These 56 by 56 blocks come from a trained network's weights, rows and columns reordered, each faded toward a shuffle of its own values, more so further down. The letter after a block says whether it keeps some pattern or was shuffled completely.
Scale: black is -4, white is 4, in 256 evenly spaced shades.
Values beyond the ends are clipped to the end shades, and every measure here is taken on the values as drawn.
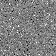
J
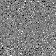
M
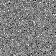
J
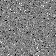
J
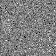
M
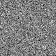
J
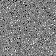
J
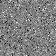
J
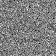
J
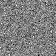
J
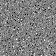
J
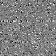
M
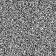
J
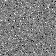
J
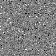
M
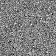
J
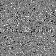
M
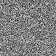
J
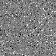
M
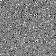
M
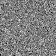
J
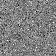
J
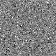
M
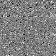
M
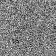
M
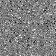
M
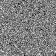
J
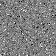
J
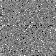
M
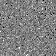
M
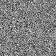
J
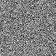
M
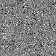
M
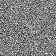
M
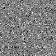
M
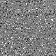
M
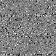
M
